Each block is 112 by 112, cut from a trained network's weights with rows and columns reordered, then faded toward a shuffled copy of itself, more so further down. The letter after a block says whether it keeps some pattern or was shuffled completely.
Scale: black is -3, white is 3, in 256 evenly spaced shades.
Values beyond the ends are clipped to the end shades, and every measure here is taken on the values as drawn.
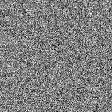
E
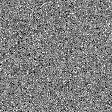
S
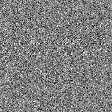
E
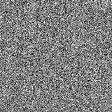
E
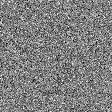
S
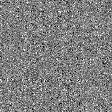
E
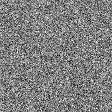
S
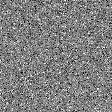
S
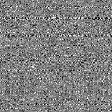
E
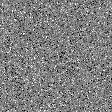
S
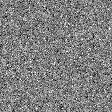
S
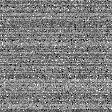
E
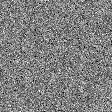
S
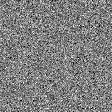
E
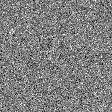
S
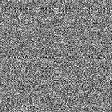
E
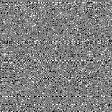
E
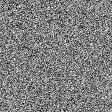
S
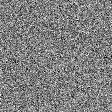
S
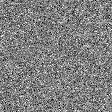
S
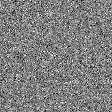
S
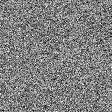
S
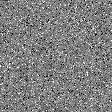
S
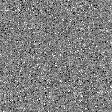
E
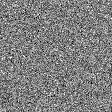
S
